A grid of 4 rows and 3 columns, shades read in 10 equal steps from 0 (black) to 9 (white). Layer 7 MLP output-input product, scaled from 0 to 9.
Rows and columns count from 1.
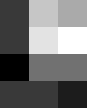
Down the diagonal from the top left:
2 8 4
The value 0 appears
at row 3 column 1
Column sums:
6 21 20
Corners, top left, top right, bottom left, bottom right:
2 6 2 1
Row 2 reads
2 8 9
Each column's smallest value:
0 2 1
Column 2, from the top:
7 8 4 2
